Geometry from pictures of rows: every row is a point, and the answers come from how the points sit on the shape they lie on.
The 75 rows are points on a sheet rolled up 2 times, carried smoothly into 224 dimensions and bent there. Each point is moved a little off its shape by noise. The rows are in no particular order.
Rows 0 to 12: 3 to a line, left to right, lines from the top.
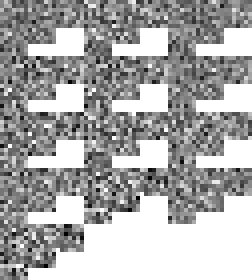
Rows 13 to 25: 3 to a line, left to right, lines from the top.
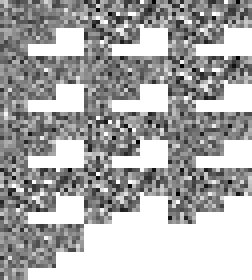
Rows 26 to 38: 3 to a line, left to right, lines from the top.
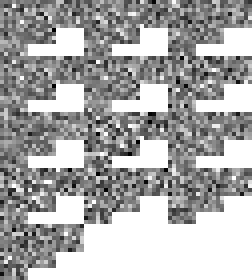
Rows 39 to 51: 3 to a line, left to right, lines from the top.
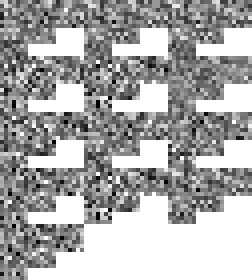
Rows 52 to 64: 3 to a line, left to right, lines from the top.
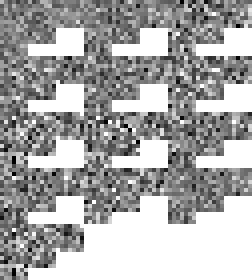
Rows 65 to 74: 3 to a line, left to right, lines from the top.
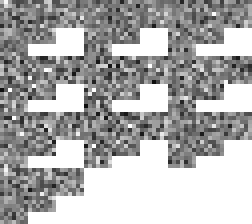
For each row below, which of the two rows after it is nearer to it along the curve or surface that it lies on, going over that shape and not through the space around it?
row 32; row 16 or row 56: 56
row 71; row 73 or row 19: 73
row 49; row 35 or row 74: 35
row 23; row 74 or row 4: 4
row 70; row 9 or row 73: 9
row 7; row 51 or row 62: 51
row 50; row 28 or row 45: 28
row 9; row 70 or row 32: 70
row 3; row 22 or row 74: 22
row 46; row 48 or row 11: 48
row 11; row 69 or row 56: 56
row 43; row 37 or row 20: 20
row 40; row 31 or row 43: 31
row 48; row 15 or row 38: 38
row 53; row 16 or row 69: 16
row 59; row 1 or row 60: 60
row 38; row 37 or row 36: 36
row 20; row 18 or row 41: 18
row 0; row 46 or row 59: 46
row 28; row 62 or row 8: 8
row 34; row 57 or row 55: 55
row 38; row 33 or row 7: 7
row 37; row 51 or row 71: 51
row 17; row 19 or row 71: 71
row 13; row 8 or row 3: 8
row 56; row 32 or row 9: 32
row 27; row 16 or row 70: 70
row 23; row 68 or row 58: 68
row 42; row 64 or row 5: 64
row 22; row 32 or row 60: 60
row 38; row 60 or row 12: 60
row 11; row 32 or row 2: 2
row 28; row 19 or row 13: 13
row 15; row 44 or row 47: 47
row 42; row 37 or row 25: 37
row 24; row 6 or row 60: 60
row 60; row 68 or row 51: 51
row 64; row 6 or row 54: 6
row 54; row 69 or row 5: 69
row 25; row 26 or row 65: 26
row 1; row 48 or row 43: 48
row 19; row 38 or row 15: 38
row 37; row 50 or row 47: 50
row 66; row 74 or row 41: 74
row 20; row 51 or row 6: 6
